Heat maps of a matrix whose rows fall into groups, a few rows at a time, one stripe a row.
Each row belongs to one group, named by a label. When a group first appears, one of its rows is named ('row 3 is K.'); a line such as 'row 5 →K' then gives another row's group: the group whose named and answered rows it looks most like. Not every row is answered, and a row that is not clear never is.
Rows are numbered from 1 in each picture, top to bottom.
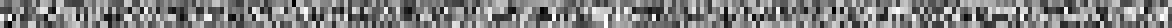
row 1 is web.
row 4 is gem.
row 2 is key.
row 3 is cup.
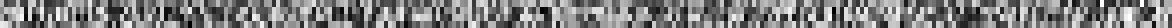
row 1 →gem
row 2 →key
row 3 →key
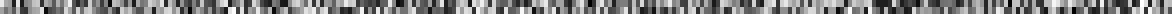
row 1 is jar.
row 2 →gem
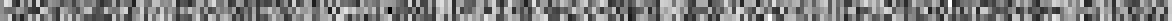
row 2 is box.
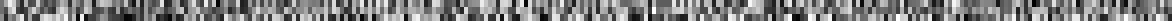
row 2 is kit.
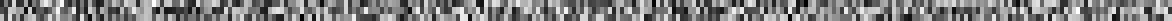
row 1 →web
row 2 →key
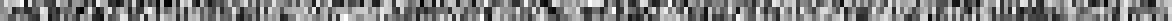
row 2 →box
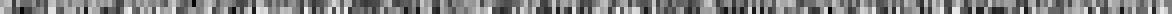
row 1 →cup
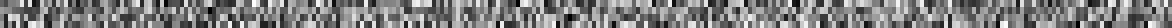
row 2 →box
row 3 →kit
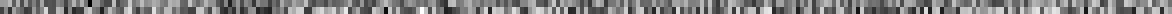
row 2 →web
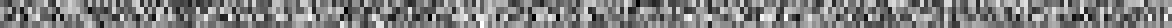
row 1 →key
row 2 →jar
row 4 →web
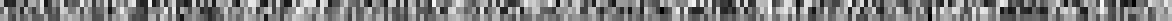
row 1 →gem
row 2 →box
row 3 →box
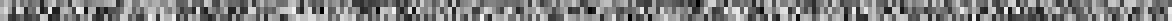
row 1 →cup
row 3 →box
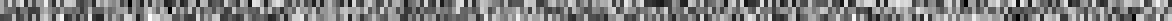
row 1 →key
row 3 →web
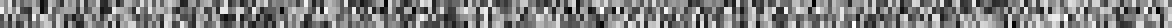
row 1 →cup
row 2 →jar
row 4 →web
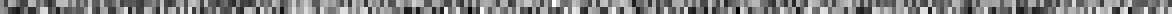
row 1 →kit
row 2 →box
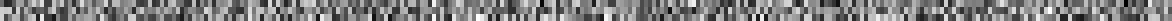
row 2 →cup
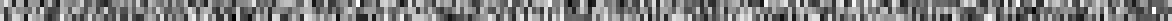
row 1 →jar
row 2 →kit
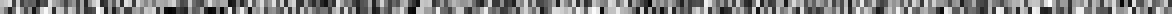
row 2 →key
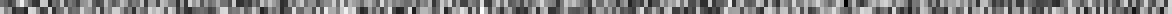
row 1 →box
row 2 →jar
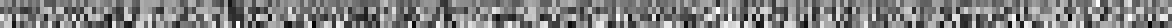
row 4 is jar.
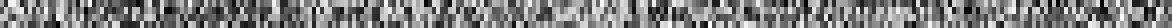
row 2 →key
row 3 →key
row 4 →kit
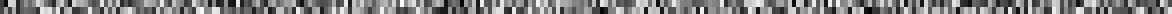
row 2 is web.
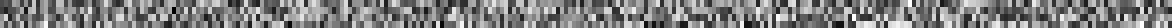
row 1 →web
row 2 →gem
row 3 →box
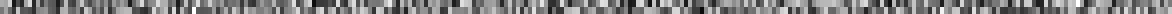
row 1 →jar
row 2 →box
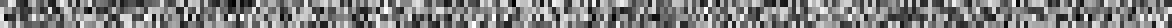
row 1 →kit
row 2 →jar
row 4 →cup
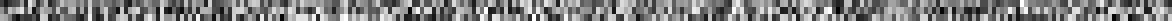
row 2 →key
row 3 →box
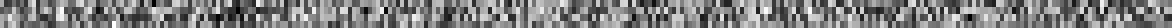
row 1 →gem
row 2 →web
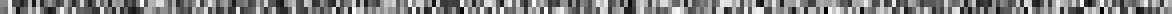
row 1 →jar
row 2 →kit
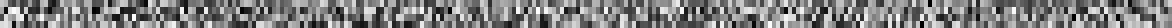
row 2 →kit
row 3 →key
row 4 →cup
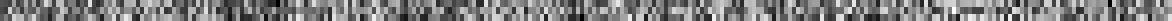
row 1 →web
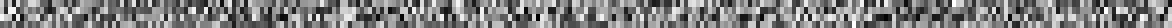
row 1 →gem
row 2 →kit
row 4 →web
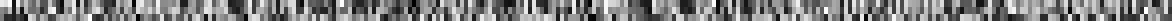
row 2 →cup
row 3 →gem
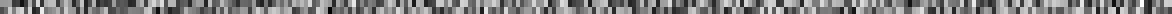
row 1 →jar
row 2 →key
